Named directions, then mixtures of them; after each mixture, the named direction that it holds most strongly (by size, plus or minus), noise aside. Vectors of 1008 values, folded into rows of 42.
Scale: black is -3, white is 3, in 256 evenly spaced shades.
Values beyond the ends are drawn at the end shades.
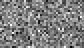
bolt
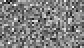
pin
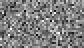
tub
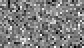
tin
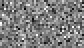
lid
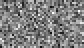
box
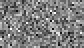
tub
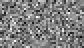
tub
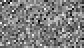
pin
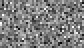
lid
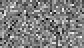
tub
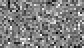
tin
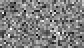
tub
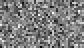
box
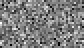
lid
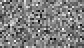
bolt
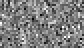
lid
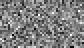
box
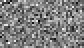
pin
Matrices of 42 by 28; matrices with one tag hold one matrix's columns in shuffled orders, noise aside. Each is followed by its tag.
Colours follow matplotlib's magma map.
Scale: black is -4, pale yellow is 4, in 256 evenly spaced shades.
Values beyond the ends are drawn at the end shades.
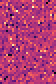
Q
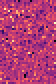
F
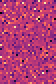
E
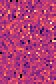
F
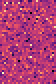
E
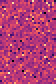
E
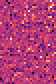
Q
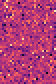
Q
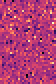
F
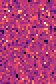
F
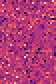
E
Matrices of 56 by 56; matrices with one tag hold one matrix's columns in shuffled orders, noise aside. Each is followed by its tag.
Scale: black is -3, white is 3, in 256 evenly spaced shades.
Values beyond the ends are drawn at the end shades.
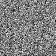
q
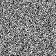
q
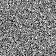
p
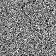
q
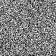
q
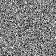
p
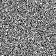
p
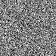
p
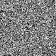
p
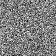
q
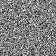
p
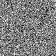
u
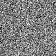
u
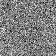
u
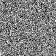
u
